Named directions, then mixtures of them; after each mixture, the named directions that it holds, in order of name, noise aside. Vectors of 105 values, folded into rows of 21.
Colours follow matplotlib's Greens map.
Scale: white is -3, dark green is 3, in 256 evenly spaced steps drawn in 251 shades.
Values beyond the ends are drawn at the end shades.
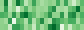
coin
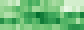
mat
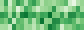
coin, mat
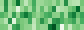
coin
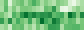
coin, mat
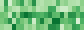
coin, mat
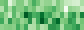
coin, mat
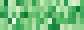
coin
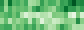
coin, mat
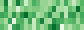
coin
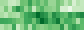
mat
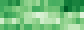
mat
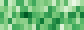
coin, mat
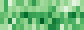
coin, mat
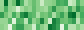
coin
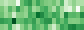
coin, mat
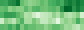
mat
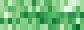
coin, mat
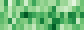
coin, mat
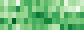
coin, mat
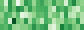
coin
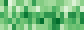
coin, mat
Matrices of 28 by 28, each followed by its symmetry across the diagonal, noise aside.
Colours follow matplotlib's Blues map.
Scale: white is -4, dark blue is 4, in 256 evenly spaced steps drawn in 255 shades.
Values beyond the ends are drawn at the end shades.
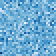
neither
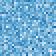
symmetric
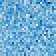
neither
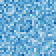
symmetric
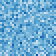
antisymmetric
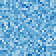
antisymmetric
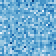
antisymmetric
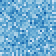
symmetric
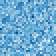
symmetric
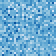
antisymmetric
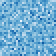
symmetric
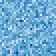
neither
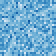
symmetric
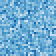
antisymmetric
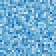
antisymmetric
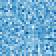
antisymmetric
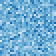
neither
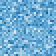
neither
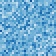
symmetric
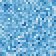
symmetric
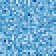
neither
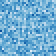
neither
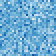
neither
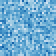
antisymmetric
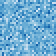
antisymmetric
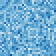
symmetric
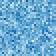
neither
